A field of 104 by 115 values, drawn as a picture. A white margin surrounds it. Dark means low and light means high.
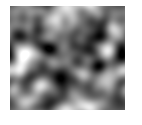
There are no lone odd cells. There is no overall slope. Neither half mirrors the other.
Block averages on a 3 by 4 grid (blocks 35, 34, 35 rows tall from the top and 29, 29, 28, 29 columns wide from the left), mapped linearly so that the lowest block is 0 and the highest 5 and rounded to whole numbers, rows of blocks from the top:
1 4 2 2
5 0 0 2
3 1 3 2
